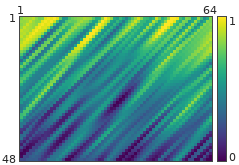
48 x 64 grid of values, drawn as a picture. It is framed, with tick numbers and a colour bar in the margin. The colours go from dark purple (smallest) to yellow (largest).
Slope: up to the top. Grain: diagonal, up to the right. Histogram: bell-shaped.
